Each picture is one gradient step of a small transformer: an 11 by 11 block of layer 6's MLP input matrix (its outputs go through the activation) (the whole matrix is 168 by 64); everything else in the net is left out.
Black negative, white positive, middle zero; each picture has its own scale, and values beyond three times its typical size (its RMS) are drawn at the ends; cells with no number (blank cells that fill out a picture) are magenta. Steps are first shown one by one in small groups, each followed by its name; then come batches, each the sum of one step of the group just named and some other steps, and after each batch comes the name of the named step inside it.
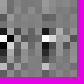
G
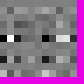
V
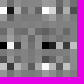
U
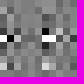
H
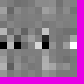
U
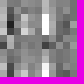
U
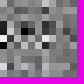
H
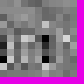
G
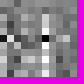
V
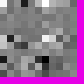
H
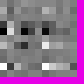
U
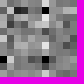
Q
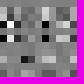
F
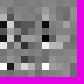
F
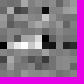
Q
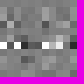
F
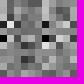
F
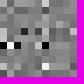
Q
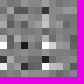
Q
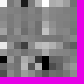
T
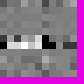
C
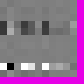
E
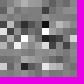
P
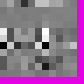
T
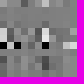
T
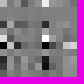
T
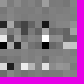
E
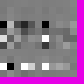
E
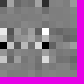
C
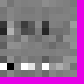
E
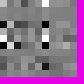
T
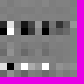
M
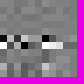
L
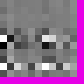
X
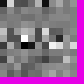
L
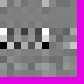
X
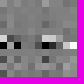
X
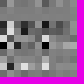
M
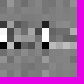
L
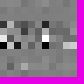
M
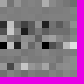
M
